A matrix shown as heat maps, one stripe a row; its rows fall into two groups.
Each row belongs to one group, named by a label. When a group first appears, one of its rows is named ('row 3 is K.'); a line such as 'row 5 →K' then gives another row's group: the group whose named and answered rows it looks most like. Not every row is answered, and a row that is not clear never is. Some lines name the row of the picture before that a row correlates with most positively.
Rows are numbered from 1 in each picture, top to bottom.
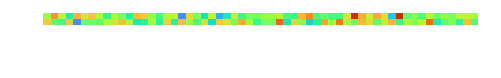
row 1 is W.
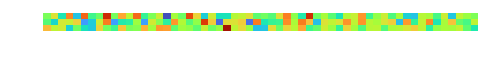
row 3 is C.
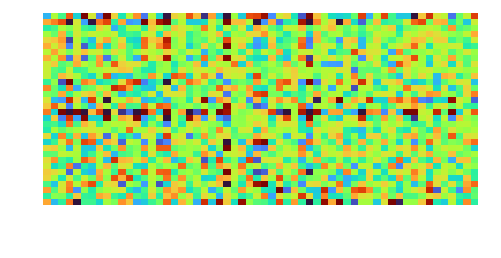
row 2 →C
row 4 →C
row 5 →C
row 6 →C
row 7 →W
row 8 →C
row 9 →W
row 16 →C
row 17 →C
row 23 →C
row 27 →C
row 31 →W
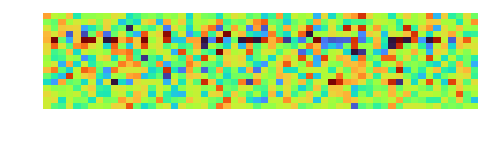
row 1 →W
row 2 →C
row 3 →W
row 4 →C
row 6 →W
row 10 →W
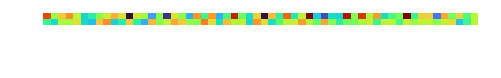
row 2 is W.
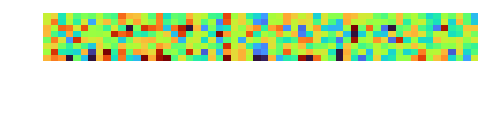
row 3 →W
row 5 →W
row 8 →C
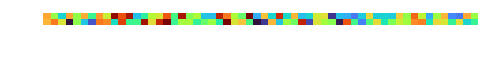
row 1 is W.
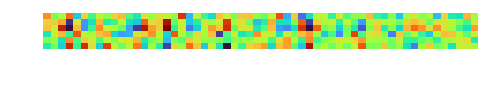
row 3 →C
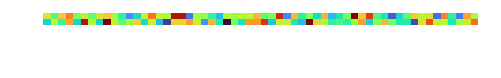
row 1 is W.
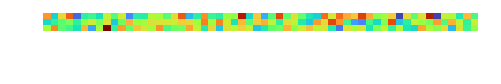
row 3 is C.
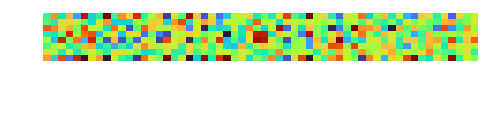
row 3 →W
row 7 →W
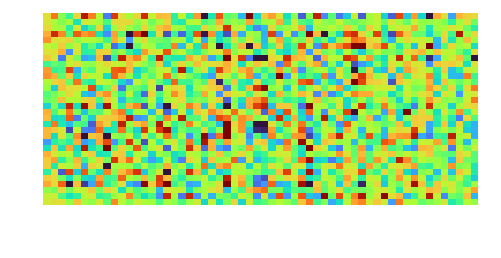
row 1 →W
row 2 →W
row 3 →C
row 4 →W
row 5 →W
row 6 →W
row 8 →C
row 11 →W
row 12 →W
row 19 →C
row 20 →C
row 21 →C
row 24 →W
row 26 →C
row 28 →C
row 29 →C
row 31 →W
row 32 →W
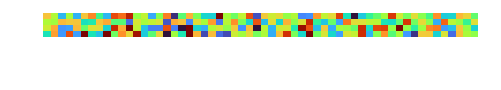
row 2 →W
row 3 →W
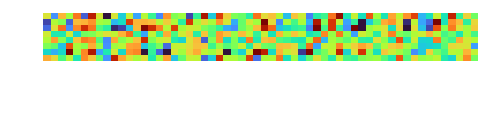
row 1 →C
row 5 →W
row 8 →W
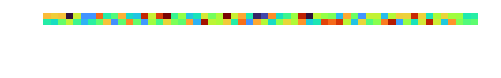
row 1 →C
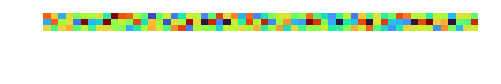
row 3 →W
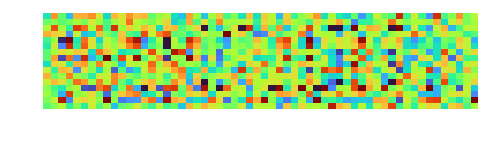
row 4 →C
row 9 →W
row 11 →W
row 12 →W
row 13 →W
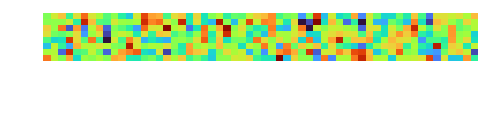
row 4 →C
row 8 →W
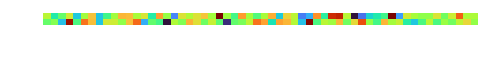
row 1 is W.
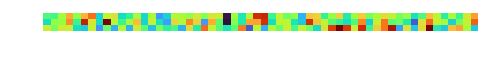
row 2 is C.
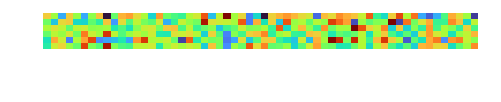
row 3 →W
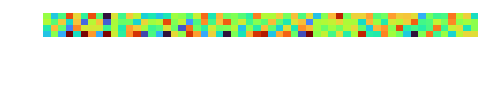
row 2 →C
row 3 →W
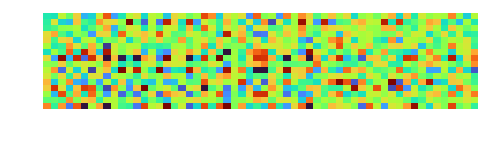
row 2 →W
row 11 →C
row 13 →W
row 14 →C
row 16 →C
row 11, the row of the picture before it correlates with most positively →2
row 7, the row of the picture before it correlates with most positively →4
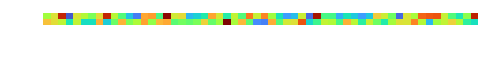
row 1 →C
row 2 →C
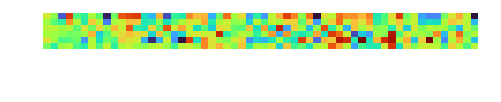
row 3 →W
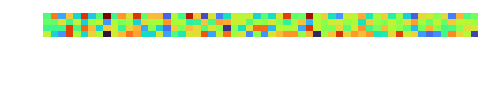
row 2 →C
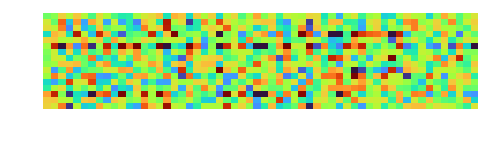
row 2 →C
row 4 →W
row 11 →W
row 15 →W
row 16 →C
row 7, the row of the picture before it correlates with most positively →1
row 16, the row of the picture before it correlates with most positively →2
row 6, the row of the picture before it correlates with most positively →1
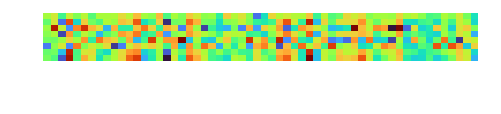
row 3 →W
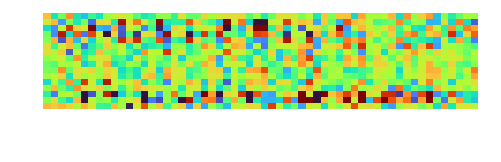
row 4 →C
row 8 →W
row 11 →C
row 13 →W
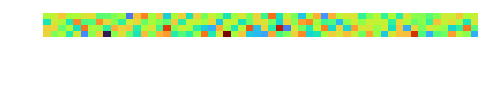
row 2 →W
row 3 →W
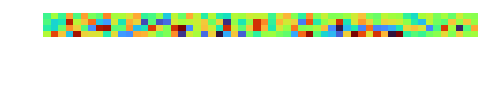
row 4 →W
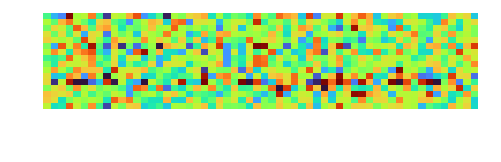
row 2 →W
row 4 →C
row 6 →C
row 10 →W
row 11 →C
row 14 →W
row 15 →W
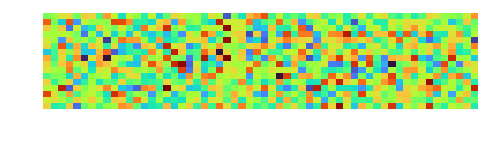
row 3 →C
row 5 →C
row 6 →C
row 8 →C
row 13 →C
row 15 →W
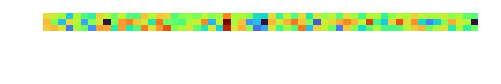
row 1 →C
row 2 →C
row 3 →C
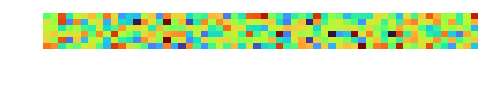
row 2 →C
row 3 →C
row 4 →W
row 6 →W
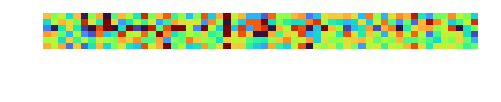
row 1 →C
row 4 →C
